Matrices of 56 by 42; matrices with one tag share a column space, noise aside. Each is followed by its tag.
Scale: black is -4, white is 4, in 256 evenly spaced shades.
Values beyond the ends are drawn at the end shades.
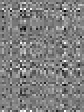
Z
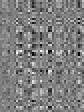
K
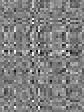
K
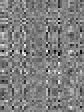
K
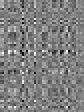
K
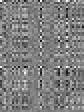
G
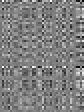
G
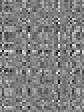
K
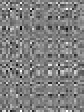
Z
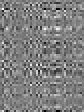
Z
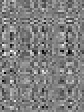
K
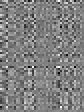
G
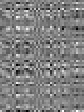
Z
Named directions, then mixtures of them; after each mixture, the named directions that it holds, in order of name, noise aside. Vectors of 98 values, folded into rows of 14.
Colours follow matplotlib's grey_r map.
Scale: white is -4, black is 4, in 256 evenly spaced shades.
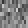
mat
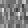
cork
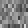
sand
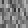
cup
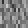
cup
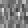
cork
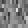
cork, mat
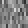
cork, cup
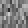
cup, mat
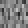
cork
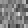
cork, sand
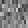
mat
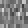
cork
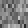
sand
